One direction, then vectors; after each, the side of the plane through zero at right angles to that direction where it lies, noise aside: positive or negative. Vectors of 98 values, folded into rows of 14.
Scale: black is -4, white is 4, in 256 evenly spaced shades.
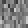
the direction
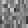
negative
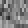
positive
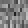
positive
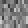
positive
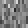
negative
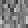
positive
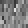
positive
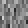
negative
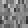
negative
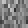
negative
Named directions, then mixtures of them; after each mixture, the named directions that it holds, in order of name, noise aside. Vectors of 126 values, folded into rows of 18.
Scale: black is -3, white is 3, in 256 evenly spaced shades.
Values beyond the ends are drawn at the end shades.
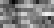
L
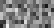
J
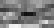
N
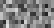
J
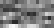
L, N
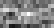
J, N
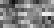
L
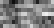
L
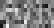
J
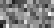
J, L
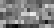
J, N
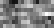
L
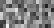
J
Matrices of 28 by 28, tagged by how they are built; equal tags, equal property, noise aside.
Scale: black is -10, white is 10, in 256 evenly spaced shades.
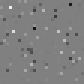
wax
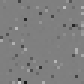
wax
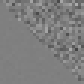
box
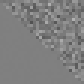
box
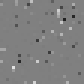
wax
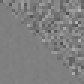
box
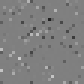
wax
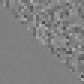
box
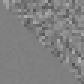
box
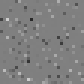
wax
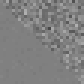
box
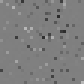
wax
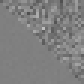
box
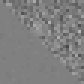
box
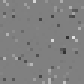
wax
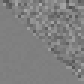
box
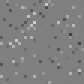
wax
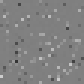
wax
